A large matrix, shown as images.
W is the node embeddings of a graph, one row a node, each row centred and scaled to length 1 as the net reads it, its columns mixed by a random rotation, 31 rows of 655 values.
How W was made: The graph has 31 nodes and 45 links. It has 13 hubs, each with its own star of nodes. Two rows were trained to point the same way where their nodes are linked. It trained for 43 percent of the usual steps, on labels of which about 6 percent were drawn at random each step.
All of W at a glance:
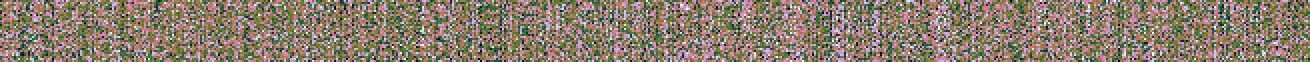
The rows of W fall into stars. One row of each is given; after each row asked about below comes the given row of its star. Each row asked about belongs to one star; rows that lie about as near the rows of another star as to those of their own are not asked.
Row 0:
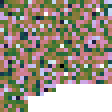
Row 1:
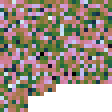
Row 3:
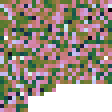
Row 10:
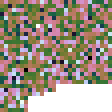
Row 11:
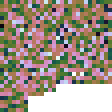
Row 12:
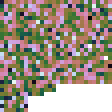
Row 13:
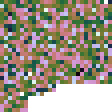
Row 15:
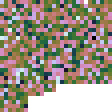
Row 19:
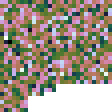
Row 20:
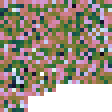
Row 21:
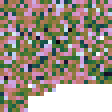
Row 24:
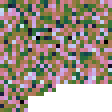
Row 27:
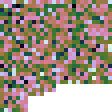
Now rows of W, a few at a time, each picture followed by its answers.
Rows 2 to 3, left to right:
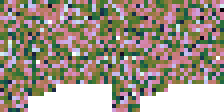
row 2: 12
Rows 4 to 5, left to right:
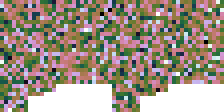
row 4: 3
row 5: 0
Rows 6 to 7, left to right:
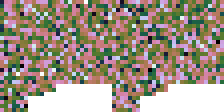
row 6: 11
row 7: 24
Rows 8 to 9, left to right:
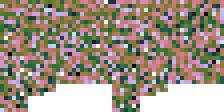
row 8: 13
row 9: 20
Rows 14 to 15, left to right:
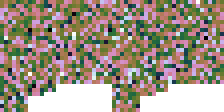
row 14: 19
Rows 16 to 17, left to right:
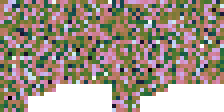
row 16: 27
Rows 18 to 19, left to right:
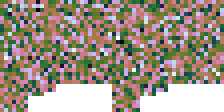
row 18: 1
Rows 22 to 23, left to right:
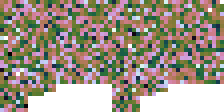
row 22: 15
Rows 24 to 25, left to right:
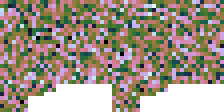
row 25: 1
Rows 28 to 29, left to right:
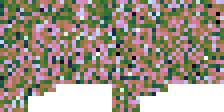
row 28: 10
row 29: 11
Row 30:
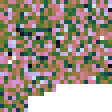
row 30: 21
